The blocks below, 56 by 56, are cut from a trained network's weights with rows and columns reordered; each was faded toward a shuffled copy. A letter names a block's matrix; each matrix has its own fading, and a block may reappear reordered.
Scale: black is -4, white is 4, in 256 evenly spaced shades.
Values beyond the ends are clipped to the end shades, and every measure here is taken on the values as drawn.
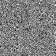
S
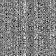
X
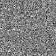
S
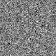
S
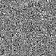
S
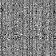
X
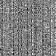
X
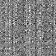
X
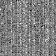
X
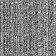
X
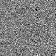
S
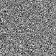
S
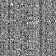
X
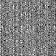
X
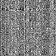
X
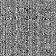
X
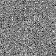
S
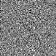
S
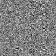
S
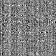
X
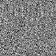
S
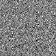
S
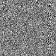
S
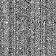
X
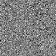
S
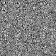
S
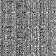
X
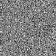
S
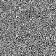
S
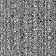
X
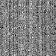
X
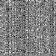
X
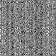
X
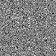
S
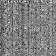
X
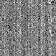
X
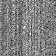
X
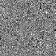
S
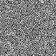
S
